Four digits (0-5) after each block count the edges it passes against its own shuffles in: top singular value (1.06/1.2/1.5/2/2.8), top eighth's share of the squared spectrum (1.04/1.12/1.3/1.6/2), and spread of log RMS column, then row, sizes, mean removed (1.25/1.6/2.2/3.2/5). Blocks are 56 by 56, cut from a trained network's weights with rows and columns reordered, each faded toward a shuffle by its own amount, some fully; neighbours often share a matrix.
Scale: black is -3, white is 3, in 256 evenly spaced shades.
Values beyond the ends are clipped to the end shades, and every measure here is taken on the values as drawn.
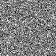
2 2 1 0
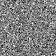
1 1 0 0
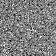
0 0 0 0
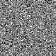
2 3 2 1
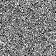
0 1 0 0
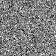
0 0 0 0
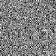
3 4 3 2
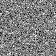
0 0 0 0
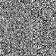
2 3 2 1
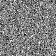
0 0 0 0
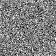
0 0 0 0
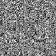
3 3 1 1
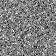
0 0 0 0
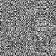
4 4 2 0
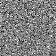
1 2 1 0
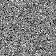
1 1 0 0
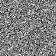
1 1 0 1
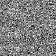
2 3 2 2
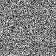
2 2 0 0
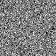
1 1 0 0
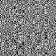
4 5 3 2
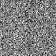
2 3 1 1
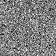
1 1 0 0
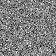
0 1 0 0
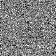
2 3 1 1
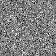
1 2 0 1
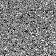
0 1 0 0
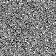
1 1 0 0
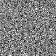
2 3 1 0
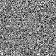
2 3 1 1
